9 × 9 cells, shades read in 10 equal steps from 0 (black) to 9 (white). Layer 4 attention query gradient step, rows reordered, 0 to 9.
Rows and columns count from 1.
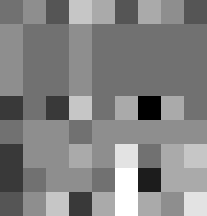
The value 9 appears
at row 8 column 6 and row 9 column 6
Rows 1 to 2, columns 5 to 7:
6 3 6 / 4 4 4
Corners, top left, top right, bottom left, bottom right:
4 3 3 8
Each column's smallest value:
2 4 2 2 4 3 0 4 3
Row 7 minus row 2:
-3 1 1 1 1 4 0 2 3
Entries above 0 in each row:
9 9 9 9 8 9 9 9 9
